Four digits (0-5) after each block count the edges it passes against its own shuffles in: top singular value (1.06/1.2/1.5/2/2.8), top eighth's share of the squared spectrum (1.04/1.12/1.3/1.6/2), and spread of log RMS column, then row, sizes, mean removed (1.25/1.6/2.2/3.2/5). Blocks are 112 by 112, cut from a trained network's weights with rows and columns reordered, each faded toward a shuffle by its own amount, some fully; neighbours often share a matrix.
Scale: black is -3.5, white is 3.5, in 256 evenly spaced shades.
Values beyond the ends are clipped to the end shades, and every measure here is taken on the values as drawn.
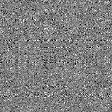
4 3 1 3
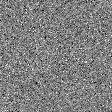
0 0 0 0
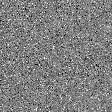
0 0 0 0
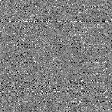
4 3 1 3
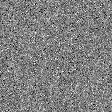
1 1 0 0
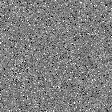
1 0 0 0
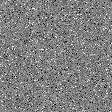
0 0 0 0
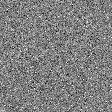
0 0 0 0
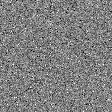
2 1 0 0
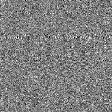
3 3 1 2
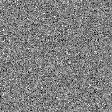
3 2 1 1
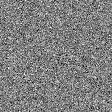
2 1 0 0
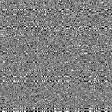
5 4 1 4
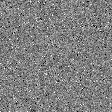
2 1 0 1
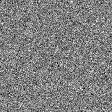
3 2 0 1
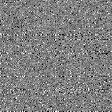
4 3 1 3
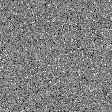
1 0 0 0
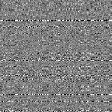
5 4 2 4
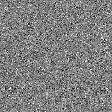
2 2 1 2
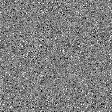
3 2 1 2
